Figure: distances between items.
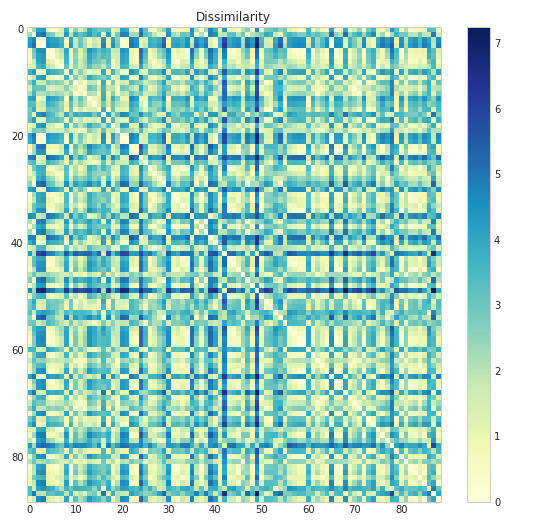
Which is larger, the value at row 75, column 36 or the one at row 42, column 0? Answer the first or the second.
the second
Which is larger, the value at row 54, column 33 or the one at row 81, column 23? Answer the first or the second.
the first
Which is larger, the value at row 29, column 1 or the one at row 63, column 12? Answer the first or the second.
the second
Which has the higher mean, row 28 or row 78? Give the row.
78
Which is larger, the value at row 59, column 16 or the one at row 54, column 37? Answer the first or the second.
the first
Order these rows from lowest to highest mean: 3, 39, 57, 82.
82, 57, 3, 39
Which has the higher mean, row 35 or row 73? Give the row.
35
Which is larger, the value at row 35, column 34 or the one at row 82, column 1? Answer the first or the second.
the first
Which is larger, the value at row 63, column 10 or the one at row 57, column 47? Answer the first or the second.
the second
